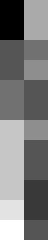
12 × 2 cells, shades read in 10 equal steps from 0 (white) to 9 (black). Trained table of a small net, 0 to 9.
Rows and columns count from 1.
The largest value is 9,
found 2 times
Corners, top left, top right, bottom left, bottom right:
9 3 0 6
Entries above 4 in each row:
1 1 2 1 2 2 0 1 1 1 1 1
